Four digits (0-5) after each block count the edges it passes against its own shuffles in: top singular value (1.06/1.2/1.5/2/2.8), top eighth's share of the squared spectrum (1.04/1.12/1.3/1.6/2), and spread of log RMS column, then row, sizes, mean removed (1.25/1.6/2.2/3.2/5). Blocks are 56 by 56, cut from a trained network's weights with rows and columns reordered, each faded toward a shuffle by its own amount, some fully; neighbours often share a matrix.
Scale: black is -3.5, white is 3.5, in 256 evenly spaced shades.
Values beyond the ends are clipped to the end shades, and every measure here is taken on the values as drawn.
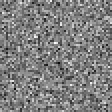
0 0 0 0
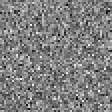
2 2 0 0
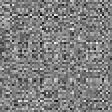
4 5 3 3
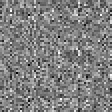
4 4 2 1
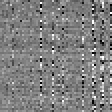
3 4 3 0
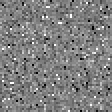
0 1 0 0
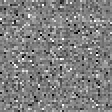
1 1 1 0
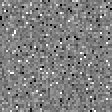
0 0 0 0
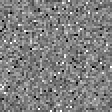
0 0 0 0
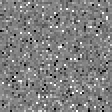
0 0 0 0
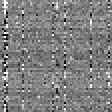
3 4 3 0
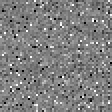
1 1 0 0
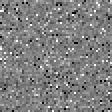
0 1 0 0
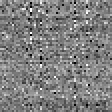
3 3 2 0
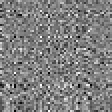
4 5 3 3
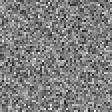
0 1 0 0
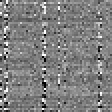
3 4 3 0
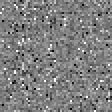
1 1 1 0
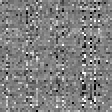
3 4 3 0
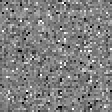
1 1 1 0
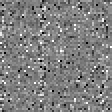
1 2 2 0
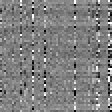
3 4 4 0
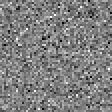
0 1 0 0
